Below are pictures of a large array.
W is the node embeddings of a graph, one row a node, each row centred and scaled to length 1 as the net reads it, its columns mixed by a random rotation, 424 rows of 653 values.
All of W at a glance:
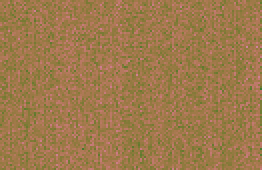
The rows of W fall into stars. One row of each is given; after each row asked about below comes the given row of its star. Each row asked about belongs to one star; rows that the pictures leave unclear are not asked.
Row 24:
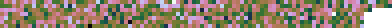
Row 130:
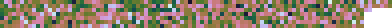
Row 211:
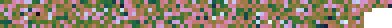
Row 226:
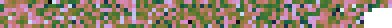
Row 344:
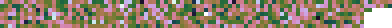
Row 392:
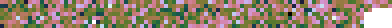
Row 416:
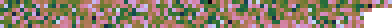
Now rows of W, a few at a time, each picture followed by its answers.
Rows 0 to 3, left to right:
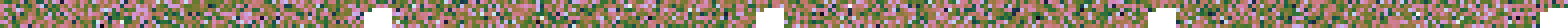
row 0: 226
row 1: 226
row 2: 344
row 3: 211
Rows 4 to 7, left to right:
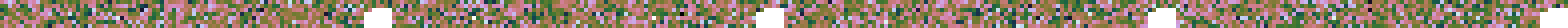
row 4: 130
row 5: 392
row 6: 344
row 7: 24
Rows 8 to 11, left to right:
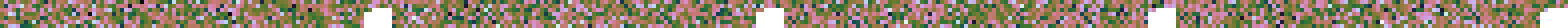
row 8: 344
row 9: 130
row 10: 226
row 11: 226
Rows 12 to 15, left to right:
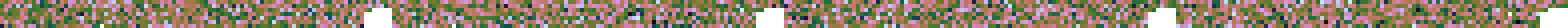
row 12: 392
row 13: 24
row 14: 392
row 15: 24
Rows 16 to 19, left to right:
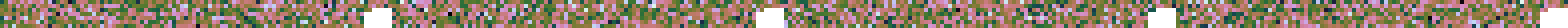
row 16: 130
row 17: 130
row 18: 24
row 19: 130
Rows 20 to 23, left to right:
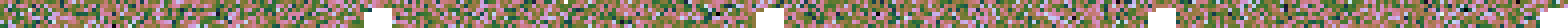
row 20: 344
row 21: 344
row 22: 211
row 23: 211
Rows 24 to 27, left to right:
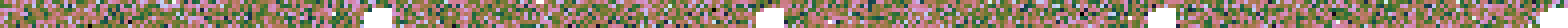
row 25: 226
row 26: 226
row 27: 392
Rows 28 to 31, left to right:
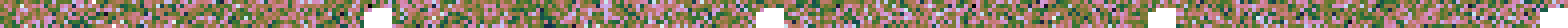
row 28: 226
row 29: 130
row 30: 416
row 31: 392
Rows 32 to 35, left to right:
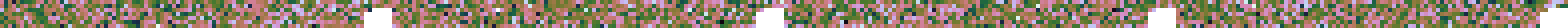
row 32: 211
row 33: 226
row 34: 416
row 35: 392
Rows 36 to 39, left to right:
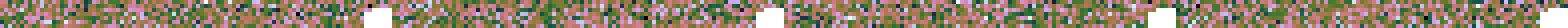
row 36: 226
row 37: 130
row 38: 24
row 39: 130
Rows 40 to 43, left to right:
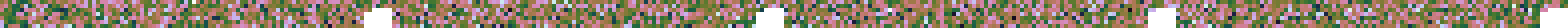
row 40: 416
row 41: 24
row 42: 226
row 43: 130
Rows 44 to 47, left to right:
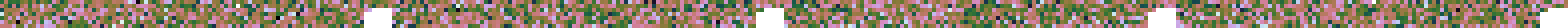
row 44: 226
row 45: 344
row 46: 416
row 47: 344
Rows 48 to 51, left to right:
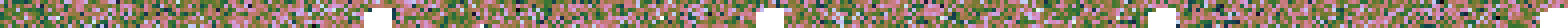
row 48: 392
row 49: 130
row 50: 344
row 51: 392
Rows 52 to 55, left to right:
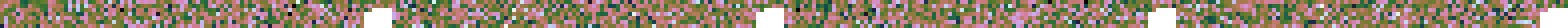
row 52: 392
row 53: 211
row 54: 392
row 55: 211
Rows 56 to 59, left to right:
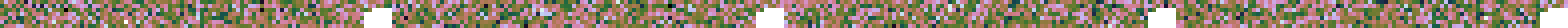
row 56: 344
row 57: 211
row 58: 24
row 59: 416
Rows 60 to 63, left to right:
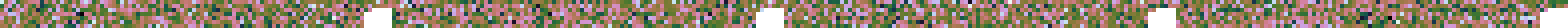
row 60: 392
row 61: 130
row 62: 211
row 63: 416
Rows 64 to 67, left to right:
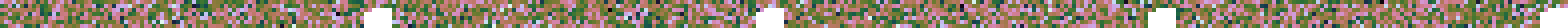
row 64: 392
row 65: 392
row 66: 211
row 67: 130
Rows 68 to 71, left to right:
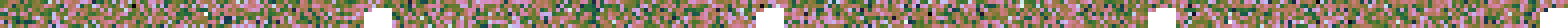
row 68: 344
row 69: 416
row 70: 226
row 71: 344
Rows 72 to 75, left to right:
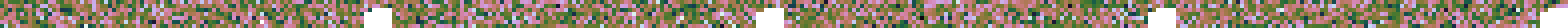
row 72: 344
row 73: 416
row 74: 24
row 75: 226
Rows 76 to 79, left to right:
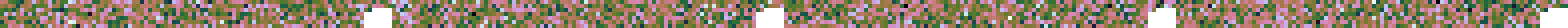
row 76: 344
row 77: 392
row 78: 226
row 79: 344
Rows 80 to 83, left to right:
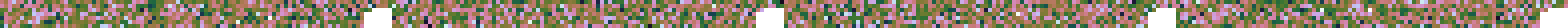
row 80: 130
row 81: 130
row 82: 392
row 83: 130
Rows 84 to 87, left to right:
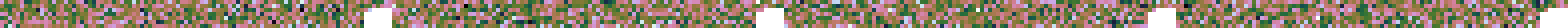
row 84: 226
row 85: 211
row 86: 416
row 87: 416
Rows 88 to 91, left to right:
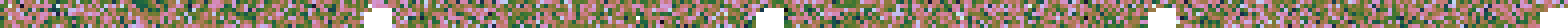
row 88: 130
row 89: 24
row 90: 130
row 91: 344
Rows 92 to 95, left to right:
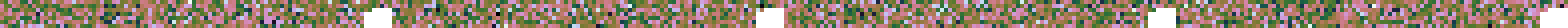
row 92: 211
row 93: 226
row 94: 344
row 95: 130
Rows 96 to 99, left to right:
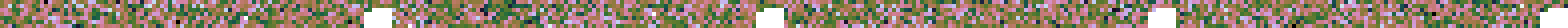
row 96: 344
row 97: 211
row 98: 130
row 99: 24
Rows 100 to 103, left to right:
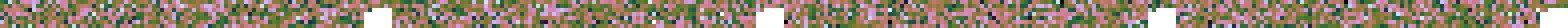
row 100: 24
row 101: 416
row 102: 211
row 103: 24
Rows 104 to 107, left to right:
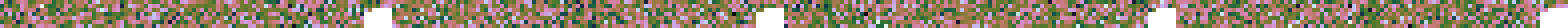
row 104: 226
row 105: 416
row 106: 392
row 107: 226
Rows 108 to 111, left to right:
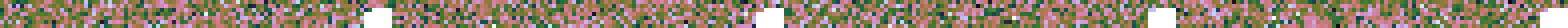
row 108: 392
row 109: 392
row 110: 130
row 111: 130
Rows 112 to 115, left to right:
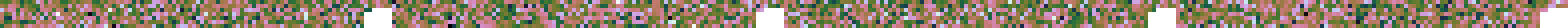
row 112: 344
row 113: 211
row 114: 211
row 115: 416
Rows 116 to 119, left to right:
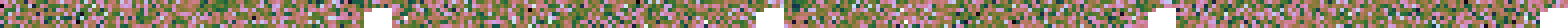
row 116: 392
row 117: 416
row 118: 416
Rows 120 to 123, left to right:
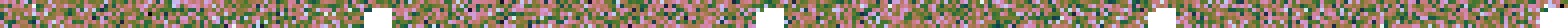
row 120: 24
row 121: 211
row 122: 392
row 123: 344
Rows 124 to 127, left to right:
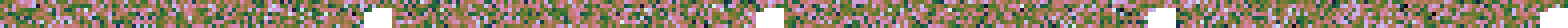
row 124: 24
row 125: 392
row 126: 226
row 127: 130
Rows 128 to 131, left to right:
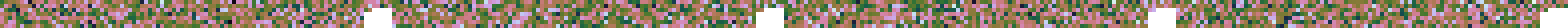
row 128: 344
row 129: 416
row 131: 211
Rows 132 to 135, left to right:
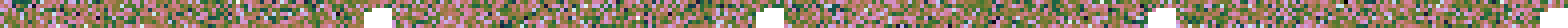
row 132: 344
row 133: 24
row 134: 416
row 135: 24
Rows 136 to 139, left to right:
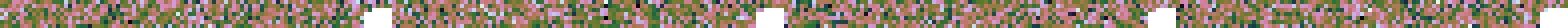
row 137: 416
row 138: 392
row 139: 130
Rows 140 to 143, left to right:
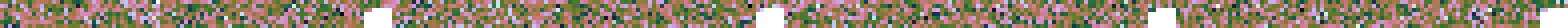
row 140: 226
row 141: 416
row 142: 24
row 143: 226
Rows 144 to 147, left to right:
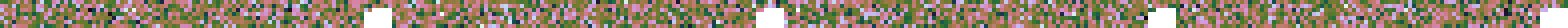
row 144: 211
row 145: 130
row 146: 24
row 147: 130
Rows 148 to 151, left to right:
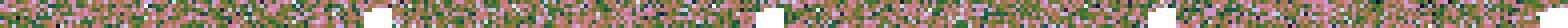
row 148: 24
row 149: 392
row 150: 130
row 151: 416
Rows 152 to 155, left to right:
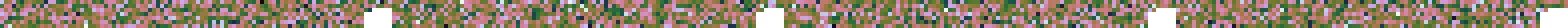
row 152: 344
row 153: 392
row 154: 130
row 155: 211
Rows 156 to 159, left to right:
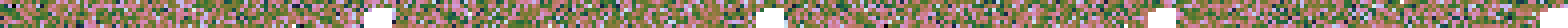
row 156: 392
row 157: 211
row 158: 416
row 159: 211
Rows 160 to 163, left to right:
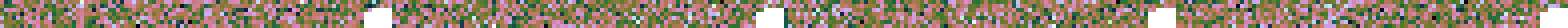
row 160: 226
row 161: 392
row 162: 130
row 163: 344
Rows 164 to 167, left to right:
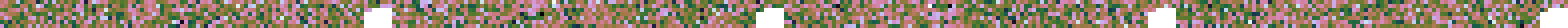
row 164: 226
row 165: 24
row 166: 416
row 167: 392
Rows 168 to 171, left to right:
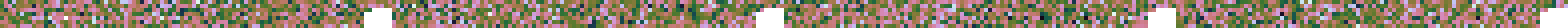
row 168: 344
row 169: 416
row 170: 416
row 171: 226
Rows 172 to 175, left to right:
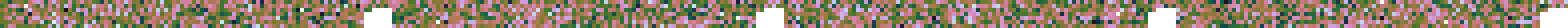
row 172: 344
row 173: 416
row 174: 24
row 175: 211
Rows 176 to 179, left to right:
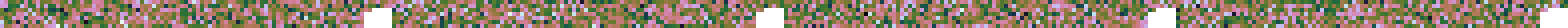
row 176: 416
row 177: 130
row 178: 392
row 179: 130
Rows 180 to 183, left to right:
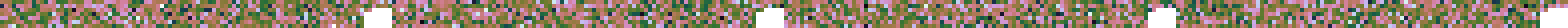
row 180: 344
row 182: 24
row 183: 226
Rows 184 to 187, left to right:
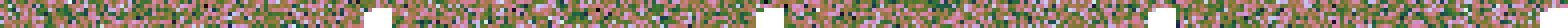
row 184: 392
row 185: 344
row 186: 130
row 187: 392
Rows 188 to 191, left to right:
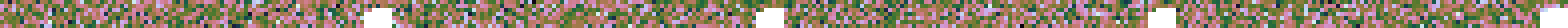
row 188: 226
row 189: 344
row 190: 211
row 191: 130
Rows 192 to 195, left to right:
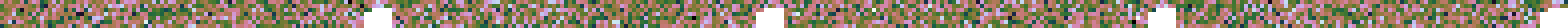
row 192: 392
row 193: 416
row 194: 344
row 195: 392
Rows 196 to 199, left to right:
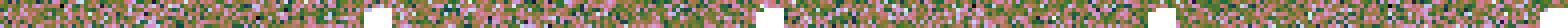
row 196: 226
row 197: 344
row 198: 130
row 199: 416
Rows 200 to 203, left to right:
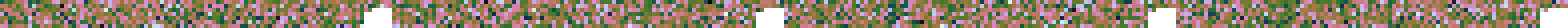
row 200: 226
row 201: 24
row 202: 211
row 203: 211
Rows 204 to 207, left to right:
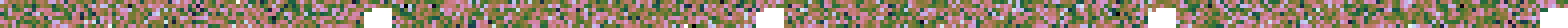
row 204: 344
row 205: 392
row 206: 211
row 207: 344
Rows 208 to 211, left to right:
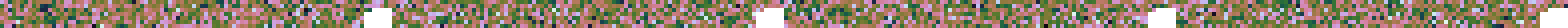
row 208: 392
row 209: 130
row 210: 416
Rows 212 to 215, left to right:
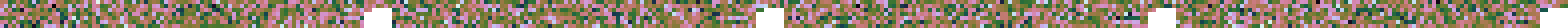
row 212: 416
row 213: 344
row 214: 211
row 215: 344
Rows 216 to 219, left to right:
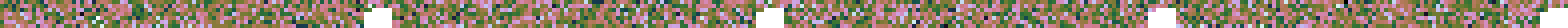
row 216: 392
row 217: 416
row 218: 130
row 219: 24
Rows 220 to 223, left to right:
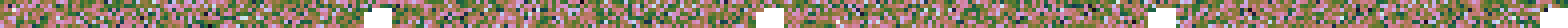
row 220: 24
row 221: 130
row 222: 344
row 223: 344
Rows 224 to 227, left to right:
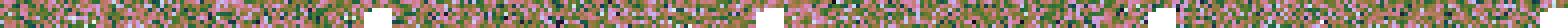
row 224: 344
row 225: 211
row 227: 392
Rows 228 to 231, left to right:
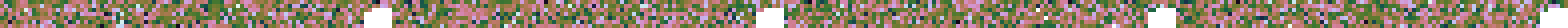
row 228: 226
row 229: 226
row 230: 392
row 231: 226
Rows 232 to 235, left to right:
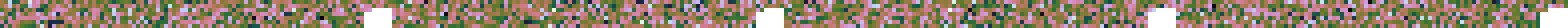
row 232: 130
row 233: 211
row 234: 416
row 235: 24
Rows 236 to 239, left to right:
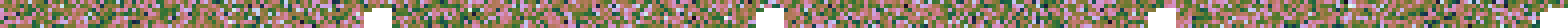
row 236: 211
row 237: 392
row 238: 226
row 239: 24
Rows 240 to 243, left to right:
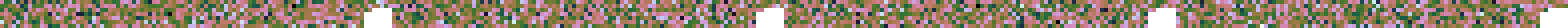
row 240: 392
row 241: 226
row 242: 226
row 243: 344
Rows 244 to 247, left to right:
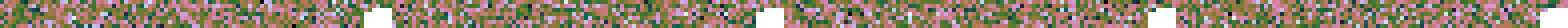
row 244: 24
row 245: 24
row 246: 344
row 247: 226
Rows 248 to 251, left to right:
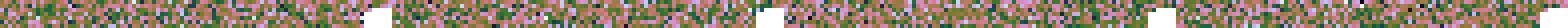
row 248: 226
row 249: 226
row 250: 24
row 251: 416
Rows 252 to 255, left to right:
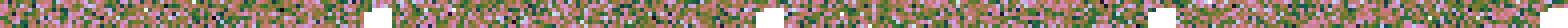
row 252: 416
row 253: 130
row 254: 24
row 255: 24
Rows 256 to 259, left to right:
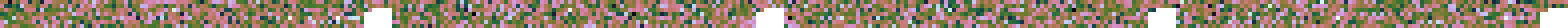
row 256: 416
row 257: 392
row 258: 344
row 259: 344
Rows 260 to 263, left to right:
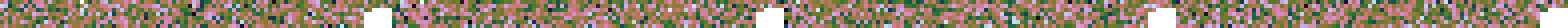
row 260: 416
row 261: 130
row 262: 130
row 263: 344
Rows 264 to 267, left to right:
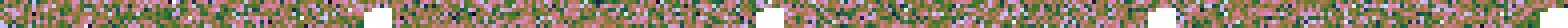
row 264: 24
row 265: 392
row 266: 211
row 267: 24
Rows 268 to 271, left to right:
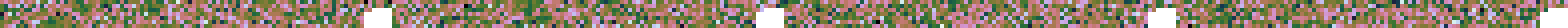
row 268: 130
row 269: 130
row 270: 211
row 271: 211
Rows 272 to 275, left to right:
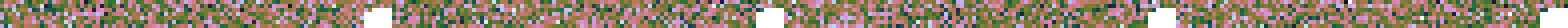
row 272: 226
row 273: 392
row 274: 24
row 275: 24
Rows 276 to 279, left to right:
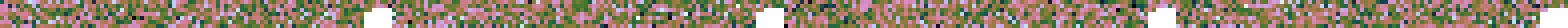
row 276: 24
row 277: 24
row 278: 392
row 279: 416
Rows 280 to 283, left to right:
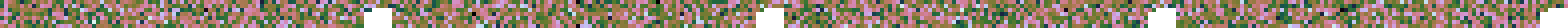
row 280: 344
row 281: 392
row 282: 344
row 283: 211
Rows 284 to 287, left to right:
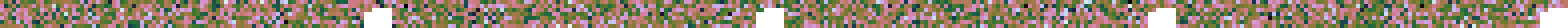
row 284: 211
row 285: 392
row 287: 416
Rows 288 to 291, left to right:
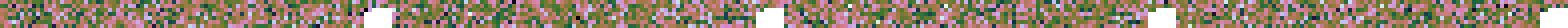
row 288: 392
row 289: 211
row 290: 344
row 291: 24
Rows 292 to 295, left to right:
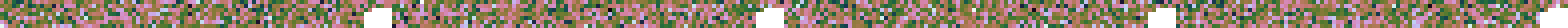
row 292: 416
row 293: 392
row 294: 211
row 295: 392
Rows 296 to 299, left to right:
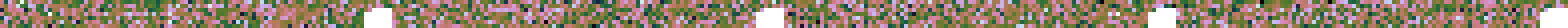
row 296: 130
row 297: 416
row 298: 24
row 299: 226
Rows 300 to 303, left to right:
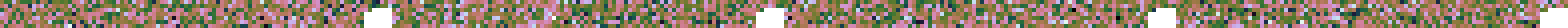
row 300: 226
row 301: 344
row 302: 211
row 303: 344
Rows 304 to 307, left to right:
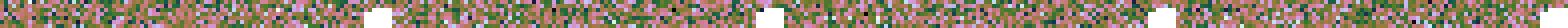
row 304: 211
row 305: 344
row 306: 392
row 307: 416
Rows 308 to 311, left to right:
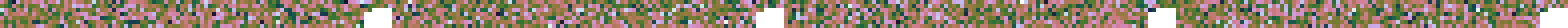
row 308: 211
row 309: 211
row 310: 344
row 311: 344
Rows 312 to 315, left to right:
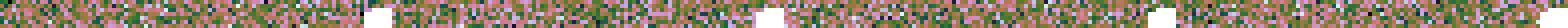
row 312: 226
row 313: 416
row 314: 24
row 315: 344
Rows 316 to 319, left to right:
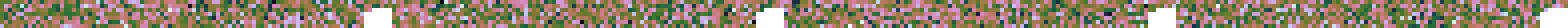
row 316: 416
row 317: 226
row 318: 416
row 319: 226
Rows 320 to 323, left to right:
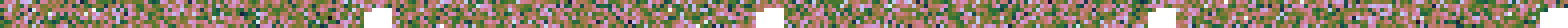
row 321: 416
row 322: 392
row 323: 24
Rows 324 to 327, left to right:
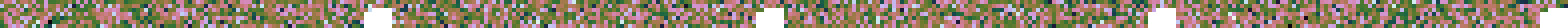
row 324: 130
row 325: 392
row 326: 392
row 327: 344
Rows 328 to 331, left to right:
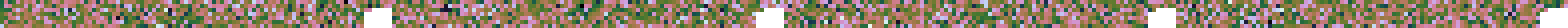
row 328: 226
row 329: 416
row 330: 344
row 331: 226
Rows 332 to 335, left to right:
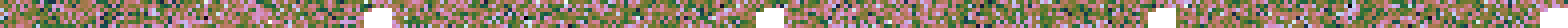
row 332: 211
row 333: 24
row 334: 416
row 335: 130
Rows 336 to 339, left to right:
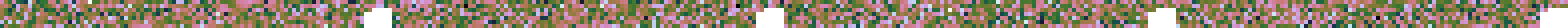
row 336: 392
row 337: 130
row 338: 416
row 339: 416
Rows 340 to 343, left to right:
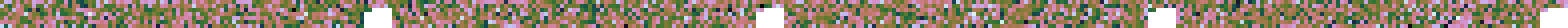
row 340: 24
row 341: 226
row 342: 24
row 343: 226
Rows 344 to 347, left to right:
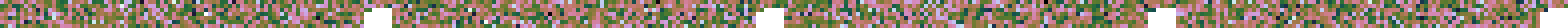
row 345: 392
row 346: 344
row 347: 211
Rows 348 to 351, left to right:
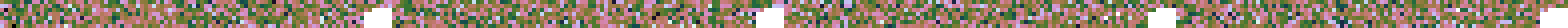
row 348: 416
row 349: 226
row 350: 24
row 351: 211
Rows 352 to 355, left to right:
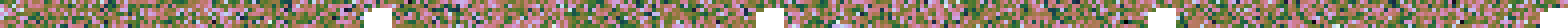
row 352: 211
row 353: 416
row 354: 344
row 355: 211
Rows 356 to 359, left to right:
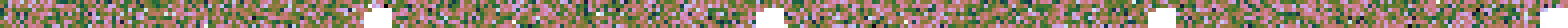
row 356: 130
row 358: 416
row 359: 226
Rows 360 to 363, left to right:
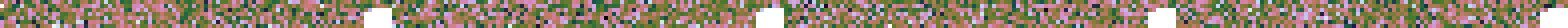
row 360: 416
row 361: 416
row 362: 130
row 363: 226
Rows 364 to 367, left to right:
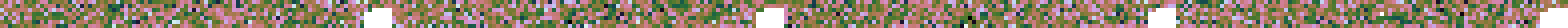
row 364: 211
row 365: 344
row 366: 226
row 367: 344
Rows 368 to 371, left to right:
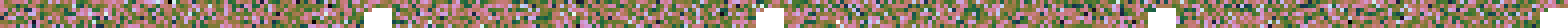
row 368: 24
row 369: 130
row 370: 344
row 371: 344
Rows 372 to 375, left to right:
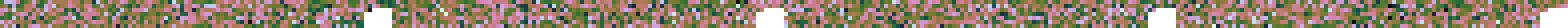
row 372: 24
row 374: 24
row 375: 416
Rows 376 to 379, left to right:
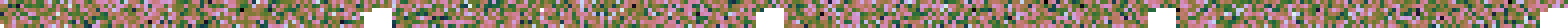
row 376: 416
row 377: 211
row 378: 344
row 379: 130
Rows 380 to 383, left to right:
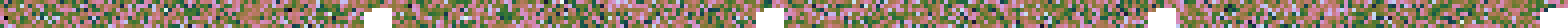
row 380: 226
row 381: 226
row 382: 226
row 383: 416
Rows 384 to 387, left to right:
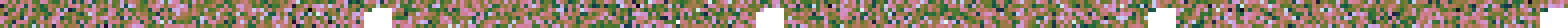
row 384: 392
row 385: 416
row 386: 392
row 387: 344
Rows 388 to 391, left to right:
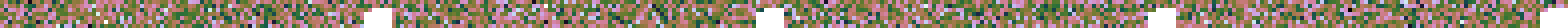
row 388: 416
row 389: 344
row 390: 416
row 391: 226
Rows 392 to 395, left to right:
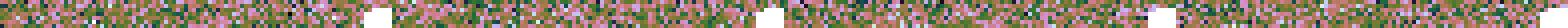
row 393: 130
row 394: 130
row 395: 416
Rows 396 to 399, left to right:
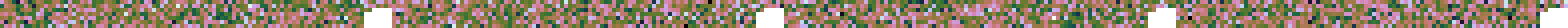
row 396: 344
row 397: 24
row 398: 130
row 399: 211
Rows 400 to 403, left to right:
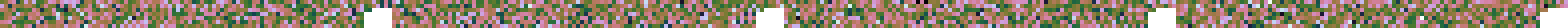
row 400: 24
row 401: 226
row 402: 344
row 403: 226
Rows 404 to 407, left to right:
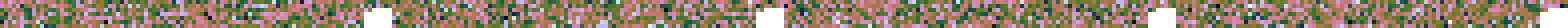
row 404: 130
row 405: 211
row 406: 344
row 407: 392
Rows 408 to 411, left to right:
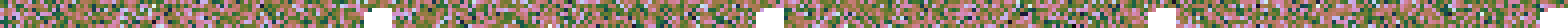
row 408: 211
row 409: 226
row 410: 130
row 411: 344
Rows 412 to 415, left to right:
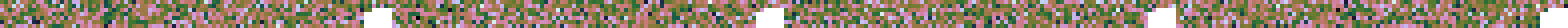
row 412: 211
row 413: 416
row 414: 416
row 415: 24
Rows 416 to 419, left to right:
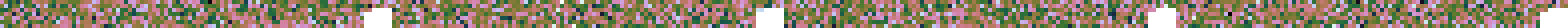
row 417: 226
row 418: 130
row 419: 226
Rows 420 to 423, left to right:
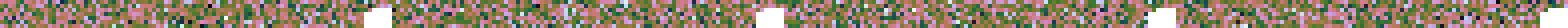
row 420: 226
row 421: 130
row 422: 226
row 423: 416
